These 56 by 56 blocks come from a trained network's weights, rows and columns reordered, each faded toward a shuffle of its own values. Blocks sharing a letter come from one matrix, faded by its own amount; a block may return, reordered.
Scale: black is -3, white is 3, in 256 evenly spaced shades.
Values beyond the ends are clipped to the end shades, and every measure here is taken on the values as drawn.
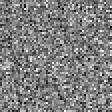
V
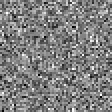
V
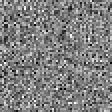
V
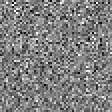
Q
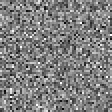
V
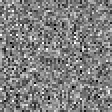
Q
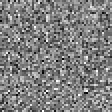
V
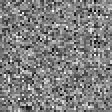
V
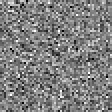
Q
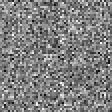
V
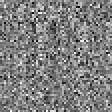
Q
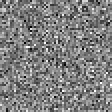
V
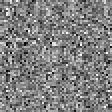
Q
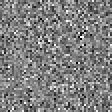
V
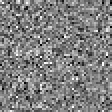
Q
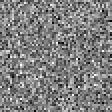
V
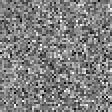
V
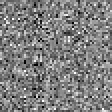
Q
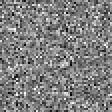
V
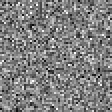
V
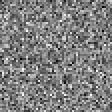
V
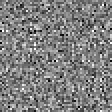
Q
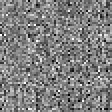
Q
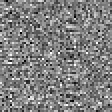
V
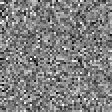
Q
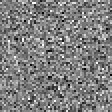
Q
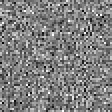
V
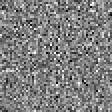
Q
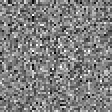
V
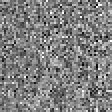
Q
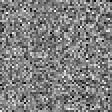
V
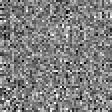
Q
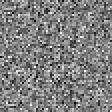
V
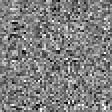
Q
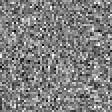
V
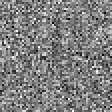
V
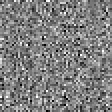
Q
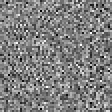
V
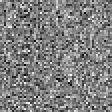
Q
